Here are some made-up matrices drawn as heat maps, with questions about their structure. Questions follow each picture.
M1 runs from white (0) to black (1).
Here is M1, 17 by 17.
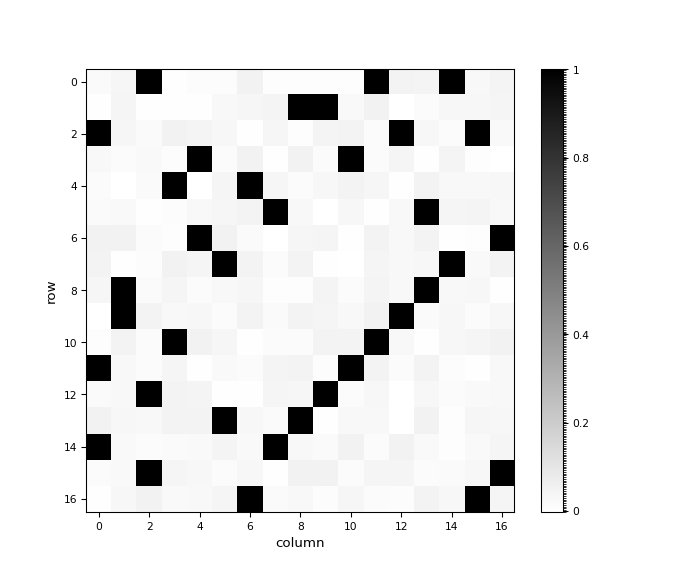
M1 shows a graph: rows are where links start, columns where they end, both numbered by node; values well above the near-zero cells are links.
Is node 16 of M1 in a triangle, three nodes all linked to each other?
no
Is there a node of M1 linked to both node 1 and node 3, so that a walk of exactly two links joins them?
no
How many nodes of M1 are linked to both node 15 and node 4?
0
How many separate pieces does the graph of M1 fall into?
1
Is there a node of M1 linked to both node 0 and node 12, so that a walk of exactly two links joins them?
yes
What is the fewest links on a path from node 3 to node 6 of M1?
2
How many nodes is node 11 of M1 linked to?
2
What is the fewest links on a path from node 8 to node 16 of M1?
6
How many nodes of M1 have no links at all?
0
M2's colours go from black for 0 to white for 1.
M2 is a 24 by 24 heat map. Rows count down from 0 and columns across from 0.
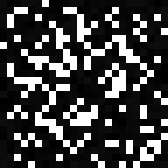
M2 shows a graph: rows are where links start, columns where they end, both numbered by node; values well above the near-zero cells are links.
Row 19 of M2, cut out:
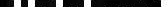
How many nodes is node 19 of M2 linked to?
5
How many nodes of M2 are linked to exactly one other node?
1
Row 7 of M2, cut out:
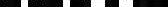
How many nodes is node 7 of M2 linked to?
6
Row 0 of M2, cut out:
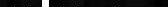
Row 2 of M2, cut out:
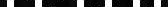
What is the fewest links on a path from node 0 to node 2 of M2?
3
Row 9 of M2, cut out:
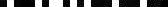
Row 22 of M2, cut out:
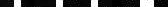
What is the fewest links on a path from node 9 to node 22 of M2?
2
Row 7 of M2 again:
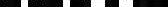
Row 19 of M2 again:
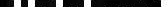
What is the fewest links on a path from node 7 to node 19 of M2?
3
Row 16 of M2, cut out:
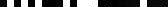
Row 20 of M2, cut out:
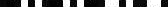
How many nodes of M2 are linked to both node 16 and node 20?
4
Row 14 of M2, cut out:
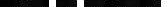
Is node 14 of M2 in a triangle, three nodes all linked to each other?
no
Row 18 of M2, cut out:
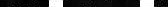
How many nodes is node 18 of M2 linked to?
4
